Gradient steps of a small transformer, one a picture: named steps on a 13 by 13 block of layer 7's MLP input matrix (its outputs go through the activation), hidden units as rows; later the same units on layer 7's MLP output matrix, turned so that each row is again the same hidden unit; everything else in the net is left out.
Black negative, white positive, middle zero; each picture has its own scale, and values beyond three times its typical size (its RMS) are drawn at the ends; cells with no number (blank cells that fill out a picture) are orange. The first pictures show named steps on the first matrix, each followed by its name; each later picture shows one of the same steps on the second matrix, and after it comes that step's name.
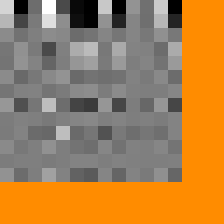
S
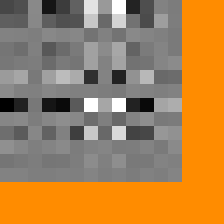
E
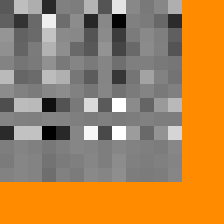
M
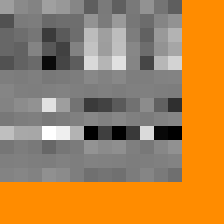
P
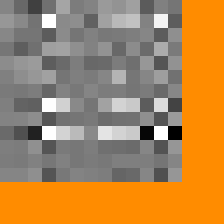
M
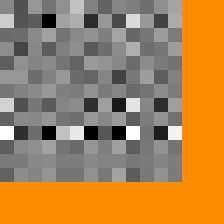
M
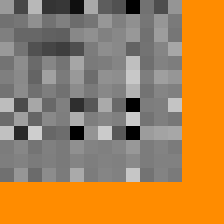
S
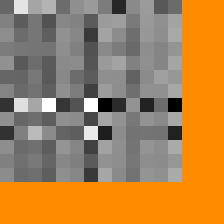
E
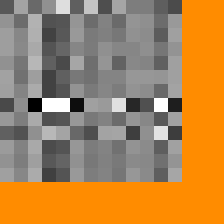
E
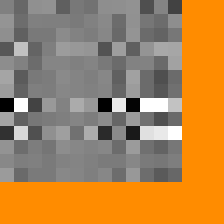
P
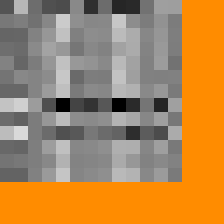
E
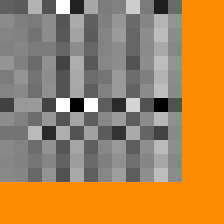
E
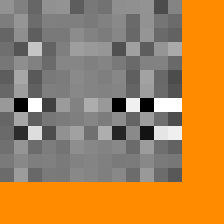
P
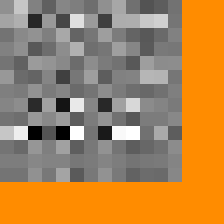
M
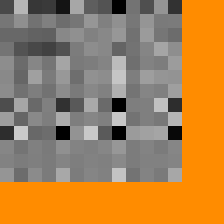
S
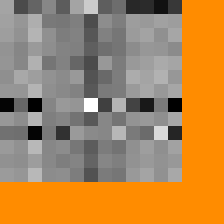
E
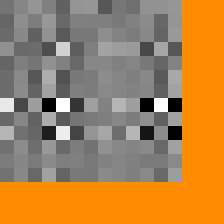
P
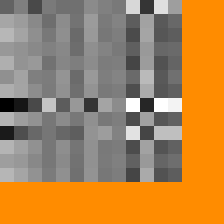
E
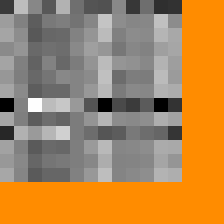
E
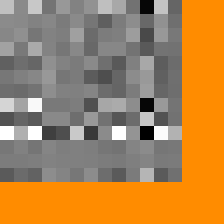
S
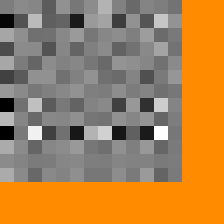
M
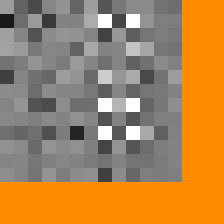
M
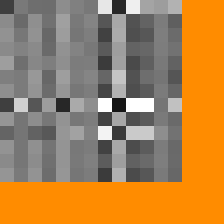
E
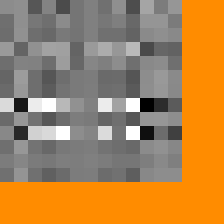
P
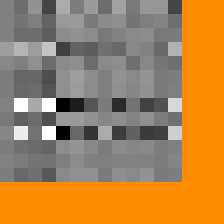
P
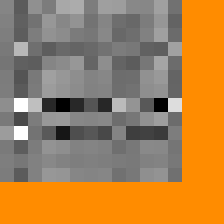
P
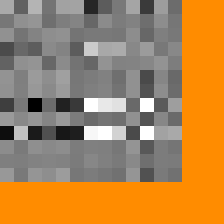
P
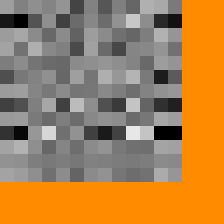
M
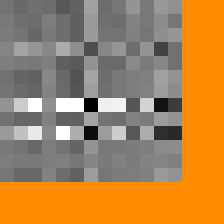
P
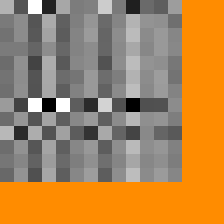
E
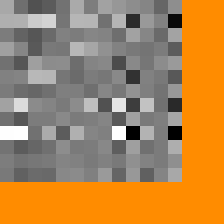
M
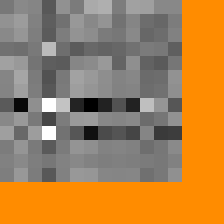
P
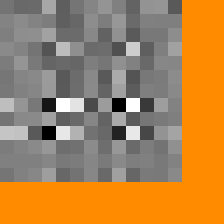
P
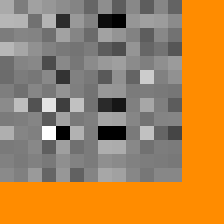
M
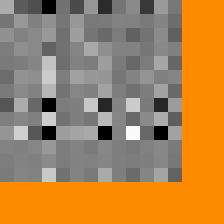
S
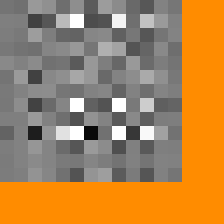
M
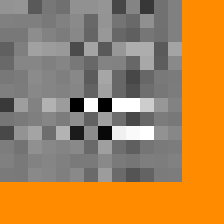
P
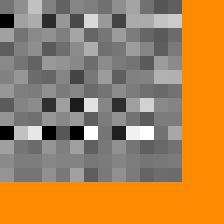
M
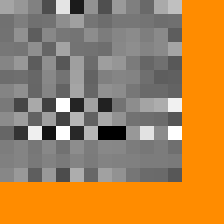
S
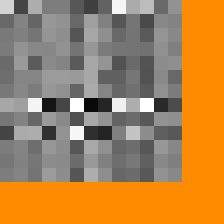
E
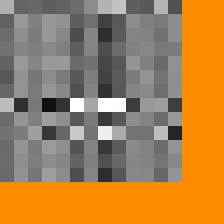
E
